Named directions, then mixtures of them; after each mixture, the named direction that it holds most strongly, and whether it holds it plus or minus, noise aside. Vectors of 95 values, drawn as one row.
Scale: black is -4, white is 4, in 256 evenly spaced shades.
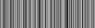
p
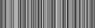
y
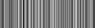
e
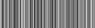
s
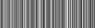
p, minus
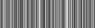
p, minus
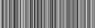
s, plus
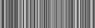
e, plus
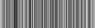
y, minus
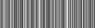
p, minus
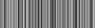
e, minus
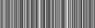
p, minus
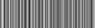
e, minus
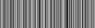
p, plus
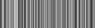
y, plus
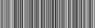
p, minus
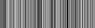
y, plus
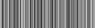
s, plus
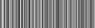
s, minus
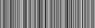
p, plus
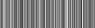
p, minus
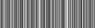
p, minus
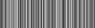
y, plus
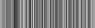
y, minus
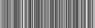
e, minus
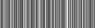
p, minus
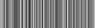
y, minus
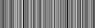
e, plus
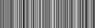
e, plus
